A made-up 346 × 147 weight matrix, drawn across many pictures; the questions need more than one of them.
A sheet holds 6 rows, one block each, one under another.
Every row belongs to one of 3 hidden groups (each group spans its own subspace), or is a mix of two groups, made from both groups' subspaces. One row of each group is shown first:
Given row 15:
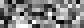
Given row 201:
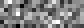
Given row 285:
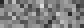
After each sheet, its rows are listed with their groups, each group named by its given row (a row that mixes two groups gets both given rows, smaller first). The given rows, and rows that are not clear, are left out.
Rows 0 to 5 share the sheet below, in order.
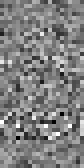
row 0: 285
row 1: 285
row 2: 285
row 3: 15
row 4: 201
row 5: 15
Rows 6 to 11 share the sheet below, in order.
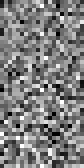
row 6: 201 and 285
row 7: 285
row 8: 15
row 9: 285
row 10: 201
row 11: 201 and 285
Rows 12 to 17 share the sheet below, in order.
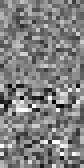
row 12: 15
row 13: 15
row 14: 201
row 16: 15
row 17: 285
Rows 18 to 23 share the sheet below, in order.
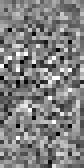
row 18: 15
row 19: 15 and 201
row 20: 201
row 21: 15
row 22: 201
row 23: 285
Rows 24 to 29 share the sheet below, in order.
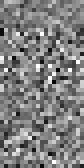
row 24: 201
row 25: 285
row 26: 15 and 285
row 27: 285
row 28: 15
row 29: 201
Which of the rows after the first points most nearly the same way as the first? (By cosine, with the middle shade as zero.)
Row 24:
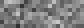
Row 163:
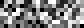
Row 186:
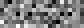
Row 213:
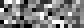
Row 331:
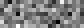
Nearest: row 213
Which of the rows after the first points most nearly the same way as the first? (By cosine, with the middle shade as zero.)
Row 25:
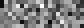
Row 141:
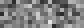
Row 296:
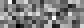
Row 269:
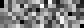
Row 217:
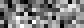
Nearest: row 269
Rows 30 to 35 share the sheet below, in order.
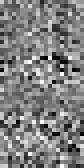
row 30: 285
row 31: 285
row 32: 285
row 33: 285
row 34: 201
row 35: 15
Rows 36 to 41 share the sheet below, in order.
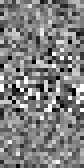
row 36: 285
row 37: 285
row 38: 201
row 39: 285
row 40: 285
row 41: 201
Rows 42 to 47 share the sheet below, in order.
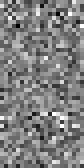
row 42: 15 and 285
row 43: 15
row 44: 15
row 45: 285
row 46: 285
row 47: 201
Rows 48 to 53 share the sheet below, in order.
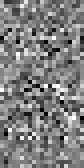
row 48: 201
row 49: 201
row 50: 15
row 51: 285
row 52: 15
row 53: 15
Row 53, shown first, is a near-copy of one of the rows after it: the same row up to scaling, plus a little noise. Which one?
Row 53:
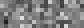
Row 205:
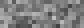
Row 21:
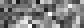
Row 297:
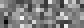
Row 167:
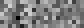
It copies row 297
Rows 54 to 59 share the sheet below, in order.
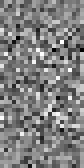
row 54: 201
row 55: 201
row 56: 201
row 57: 285
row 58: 285
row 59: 15
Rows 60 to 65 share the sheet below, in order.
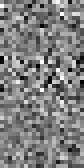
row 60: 15 and 285
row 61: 285
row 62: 285
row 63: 285
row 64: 285
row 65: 15
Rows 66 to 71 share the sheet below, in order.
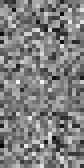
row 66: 201
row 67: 285
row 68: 201
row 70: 285
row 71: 285
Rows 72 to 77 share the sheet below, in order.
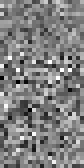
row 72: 285
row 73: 15
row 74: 201
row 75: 15
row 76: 15
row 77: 201
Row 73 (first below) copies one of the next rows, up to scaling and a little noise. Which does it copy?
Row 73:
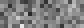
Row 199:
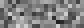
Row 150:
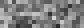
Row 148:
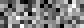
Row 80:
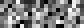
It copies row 148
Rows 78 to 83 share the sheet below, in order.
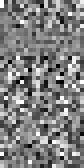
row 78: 285
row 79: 201
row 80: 15
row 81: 15
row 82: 201
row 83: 285
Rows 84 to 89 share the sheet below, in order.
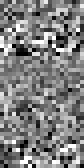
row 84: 15
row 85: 15
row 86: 285
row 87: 15
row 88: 285
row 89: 15 and 201
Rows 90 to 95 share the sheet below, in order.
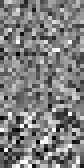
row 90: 201
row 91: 201
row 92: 285
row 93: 15 and 285
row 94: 15 and 285
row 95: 15
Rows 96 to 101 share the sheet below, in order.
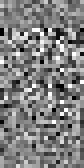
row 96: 285
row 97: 285
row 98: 15 and 285
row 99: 15 and 285
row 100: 201
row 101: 201
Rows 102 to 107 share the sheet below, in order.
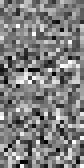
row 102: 201
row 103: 201
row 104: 15
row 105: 15
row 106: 285
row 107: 15
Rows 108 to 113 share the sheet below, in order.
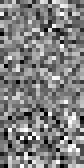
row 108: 285
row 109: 285
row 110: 201
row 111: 15 and 201
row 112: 15
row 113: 15
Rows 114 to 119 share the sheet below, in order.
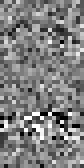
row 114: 15
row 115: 201 and 285
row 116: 201
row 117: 285
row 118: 285
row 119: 201
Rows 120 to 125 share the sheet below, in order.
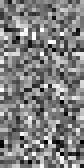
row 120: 15
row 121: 201
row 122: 285
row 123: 285
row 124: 15 and 285
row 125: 285
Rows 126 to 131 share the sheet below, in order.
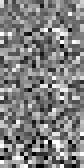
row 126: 285
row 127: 285
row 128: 201
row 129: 285
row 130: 201
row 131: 15 and 285
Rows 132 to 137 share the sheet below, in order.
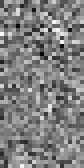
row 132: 201
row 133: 285
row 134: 285
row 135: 285
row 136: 285
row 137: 15
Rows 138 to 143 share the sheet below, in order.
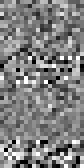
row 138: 285
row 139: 15
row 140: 201
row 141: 285
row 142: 201
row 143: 15
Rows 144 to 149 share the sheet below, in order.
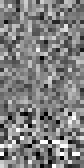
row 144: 15 and 201
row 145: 201
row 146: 285
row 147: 15
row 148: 15
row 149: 285
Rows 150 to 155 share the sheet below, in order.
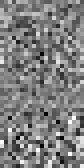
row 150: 15
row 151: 201 and 285
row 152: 285
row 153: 201
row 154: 15
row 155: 285
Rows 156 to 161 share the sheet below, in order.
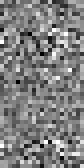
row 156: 285
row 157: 201 and 285
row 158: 201
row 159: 201
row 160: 201
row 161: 285
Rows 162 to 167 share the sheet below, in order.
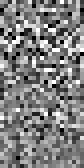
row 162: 201
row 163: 201
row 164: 201
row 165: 201 and 285
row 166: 285
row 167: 15
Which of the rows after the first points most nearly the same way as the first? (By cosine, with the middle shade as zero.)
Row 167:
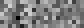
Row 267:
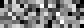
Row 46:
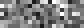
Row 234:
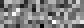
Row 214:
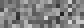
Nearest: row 214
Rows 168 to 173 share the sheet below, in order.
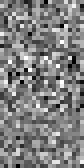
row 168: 15
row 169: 15 and 285
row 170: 15
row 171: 201
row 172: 201
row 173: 201
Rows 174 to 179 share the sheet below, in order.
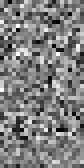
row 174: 201
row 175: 15
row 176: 285
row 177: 285
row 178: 15
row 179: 201
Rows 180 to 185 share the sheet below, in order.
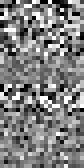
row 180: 285
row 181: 201
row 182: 285
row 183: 201
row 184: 15 and 201
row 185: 15
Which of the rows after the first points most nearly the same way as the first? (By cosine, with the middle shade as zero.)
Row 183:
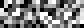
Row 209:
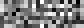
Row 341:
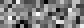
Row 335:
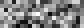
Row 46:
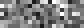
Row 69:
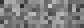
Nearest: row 69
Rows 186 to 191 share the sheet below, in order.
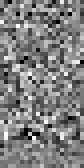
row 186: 201
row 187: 201
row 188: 15 and 201
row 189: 15
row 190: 15
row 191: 285
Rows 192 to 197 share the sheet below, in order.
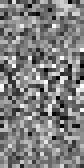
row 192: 15 and 285
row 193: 201
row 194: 201
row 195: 285
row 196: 285
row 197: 15
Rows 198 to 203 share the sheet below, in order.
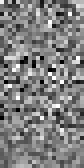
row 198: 285
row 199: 15
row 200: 201
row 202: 285
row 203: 15
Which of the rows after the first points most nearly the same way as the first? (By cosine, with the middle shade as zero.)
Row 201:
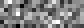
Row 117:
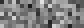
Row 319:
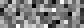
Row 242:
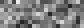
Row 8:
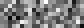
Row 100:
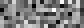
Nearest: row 242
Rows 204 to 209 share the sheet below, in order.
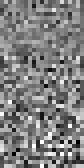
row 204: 201
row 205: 15
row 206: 201
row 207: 15
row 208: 285
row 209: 201
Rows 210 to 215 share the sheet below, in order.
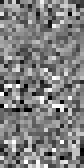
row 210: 285
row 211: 15
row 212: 201
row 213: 15 and 201
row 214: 15 and 201
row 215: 15 and 201
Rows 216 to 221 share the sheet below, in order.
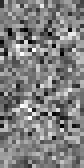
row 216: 285
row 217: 15
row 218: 285
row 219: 15
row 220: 285
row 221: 15
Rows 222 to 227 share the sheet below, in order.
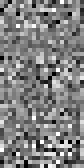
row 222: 201
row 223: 201
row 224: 201 and 285
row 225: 15 and 285
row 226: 201
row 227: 201
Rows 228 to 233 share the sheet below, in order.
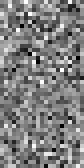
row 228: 15
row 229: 15
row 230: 201
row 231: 15
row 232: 201 and 285
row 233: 201
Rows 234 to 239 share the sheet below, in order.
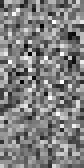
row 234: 201
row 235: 15
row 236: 15
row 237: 15 and 285
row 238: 15 and 285
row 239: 285
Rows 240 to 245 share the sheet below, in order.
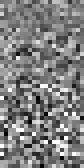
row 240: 285
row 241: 15
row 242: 15
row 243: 15 and 285
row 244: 15
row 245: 285
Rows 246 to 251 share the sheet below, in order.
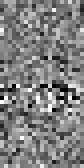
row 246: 15 and 201
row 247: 285
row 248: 285
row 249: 285
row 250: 15
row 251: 201
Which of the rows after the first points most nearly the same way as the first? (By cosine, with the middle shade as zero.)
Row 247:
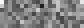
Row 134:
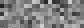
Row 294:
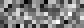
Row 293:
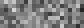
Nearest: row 293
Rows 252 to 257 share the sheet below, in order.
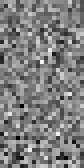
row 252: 15 and 201
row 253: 285
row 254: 285
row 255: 201
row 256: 201
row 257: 15
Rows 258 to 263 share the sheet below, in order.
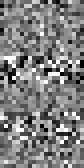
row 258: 285
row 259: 285
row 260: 201
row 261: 285
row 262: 15
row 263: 15 and 201
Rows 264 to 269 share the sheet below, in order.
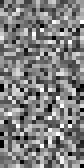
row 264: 201
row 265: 201
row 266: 15
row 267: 285
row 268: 201
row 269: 285
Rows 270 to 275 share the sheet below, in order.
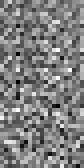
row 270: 201
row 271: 201
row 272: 201
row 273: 201
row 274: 285
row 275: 201
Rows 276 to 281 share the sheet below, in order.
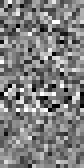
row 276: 201
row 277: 285
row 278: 285
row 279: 201
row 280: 15
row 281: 15
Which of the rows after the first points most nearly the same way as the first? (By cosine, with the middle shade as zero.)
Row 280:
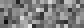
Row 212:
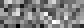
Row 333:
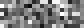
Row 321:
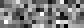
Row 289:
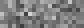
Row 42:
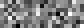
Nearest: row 289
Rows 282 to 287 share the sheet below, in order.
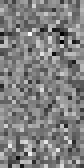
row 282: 201
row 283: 285
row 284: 15
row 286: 15
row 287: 15
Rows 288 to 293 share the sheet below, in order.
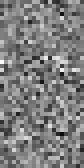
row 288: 285
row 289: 15
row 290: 285
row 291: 285
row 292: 15
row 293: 201
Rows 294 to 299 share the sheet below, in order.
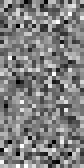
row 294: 15 and 201
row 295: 285
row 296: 15 and 285
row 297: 15
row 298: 15
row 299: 201
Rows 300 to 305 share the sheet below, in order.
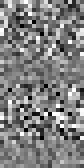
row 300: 15
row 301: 285
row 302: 285
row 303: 15
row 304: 285
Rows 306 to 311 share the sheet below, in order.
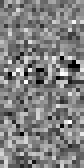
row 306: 201
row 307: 15
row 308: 15
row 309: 15
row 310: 201
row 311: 15
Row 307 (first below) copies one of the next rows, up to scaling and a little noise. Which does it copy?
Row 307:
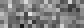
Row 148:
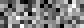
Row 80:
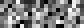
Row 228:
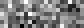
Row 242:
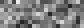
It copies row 228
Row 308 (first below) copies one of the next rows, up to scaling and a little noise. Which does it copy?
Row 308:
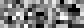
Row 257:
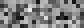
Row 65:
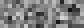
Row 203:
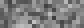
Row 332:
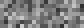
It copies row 65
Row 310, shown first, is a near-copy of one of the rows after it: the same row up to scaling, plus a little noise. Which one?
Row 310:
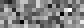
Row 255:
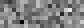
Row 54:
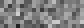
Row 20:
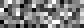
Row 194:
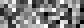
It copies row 255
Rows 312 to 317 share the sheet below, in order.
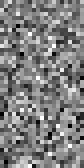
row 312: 201
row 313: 15 and 285
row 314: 201
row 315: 15
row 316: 285
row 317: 15
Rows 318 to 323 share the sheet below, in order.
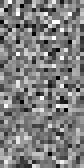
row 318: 201
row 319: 201
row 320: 201
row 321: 15
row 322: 15 and 201
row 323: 15
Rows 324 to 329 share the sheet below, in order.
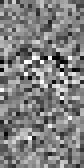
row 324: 285
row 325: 15
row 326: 285
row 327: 285
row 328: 15
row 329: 201
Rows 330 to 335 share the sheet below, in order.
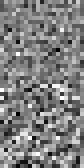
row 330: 201
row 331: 201
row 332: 15
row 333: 285
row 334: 15
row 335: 15
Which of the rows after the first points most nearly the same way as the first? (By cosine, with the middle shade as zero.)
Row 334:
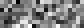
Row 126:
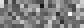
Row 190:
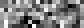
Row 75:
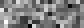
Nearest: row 126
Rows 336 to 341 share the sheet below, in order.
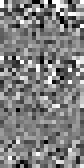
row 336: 285
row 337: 201
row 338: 285
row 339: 201
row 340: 201
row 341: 15
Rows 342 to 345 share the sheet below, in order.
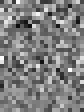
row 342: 15
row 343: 15
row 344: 285
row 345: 285
